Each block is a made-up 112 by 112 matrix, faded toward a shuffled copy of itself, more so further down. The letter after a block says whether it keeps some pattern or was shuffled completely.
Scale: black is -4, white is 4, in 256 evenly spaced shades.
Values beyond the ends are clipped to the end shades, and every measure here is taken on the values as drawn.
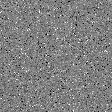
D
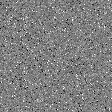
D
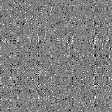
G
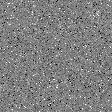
D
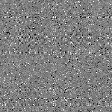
G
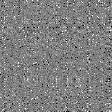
G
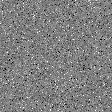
D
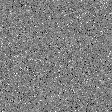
D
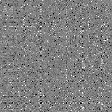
G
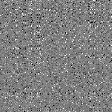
G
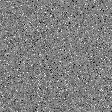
D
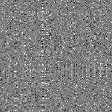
G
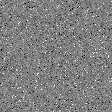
D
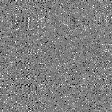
G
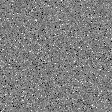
D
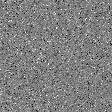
D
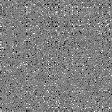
G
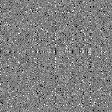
G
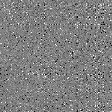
G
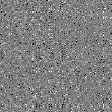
G
